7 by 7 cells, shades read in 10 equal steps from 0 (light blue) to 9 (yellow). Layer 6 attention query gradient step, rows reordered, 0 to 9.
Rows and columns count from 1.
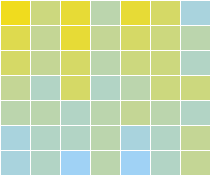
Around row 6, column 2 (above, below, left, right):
3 2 1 2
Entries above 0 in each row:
7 7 7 7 7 7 5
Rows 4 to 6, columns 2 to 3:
2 6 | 3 2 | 2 2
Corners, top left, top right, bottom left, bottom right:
9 1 1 4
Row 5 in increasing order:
2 2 3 3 3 3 4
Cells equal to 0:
2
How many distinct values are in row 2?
6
